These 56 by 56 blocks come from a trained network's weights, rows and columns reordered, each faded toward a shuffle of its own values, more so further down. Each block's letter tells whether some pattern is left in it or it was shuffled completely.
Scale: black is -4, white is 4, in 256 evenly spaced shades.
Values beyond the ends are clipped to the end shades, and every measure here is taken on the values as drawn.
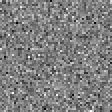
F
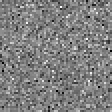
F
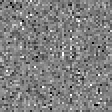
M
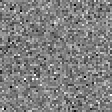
F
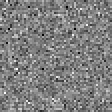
M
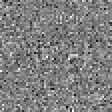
M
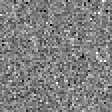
F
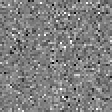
M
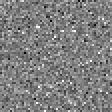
F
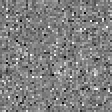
M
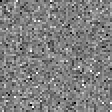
F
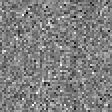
M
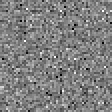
M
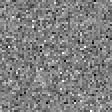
F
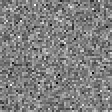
F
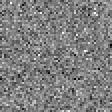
F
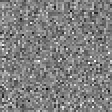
M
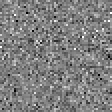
M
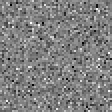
F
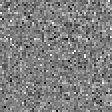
M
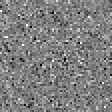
M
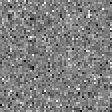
M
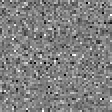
M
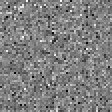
M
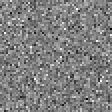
F
